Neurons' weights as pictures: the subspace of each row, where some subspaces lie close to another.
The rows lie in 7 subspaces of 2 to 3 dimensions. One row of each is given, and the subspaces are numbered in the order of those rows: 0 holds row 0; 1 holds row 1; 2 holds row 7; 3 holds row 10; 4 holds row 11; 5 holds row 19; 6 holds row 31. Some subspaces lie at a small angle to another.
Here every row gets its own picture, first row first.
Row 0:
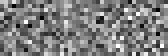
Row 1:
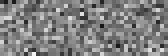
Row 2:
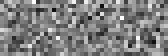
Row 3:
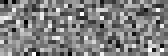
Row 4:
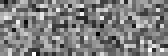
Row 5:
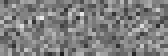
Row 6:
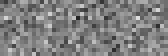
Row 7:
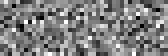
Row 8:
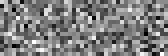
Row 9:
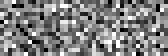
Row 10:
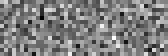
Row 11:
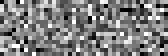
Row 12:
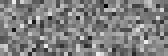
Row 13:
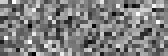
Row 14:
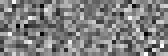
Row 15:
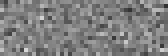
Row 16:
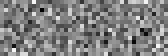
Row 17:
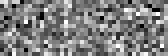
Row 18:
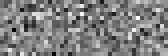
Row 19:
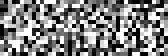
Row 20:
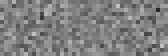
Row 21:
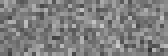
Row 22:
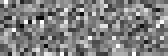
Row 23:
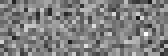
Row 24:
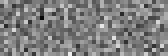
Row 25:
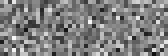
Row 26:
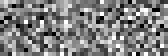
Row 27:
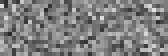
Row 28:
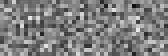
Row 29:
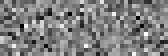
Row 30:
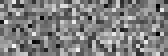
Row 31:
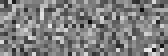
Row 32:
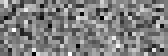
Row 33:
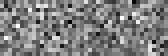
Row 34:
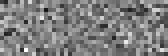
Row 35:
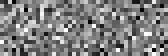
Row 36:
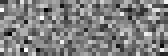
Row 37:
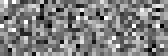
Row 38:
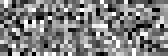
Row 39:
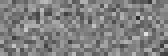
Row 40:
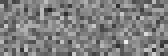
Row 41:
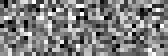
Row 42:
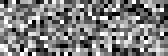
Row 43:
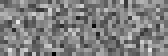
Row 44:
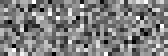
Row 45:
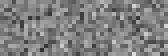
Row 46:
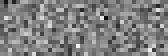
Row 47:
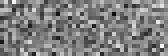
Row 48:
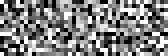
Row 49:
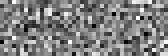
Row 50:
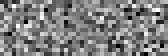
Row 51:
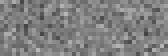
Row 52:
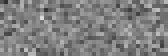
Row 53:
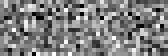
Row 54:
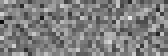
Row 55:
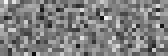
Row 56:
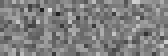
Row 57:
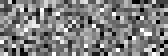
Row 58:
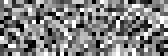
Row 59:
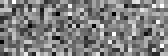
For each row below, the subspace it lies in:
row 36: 4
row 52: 4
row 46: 5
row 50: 0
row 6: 5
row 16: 5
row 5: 2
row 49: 3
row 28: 0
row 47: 1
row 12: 2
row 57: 6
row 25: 6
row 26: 0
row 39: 3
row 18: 6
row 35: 6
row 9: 2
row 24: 3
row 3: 1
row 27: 0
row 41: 5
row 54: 4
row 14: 0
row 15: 4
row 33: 1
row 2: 5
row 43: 1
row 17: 0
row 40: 3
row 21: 1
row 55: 5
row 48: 4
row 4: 1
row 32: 6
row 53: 6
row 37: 5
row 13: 1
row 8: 0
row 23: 3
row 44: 5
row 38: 3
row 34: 4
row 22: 2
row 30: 2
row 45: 0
